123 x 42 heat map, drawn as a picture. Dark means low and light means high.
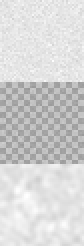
The table splits into 3 rows of 1 panel. Panel 1,1: very high, fine-grained, faint in contrast. Panel 2,1: high, checkered. Panel 3,1: very high, blotchy, faint in contrast.
